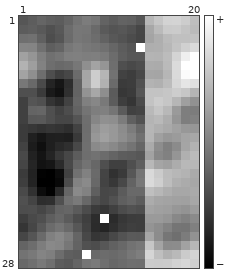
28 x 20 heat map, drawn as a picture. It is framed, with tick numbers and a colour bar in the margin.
Ninth with the lowest average: middle left. Lone odd cells: 3, each higher than its neighbours. Seam: vertical, 70% of the way across, the right part higher. Ninth with the highest average: top right.
